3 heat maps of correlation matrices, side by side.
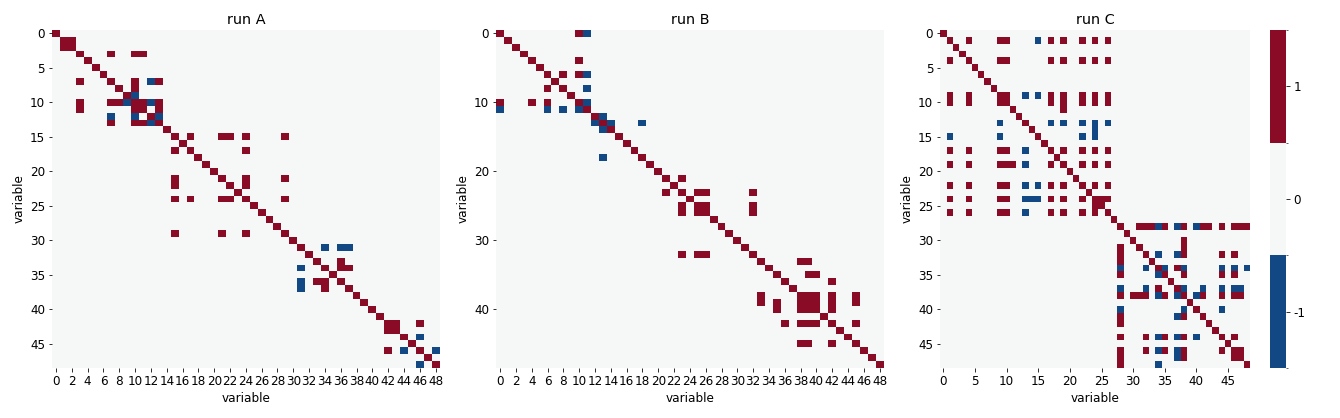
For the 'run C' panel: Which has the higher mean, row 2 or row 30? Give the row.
30
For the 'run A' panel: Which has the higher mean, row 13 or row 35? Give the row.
13
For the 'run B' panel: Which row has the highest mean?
39
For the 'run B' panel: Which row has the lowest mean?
11
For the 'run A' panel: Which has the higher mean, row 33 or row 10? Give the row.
10
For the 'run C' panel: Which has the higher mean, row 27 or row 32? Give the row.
32
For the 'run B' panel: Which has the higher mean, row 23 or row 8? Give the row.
23
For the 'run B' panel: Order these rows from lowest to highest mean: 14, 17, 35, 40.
14, 17, 35, 40
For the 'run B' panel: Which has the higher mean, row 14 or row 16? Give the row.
16
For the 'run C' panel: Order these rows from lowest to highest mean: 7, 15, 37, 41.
37, 15, 7, 41
